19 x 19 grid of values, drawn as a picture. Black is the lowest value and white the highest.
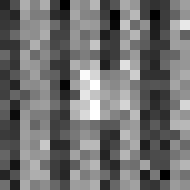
The centre is the ninth with the highest average. In the centre lies a patch that is higher than the rest. Stripes running up and down repeat 4 times from left to right. There is no overall slope.
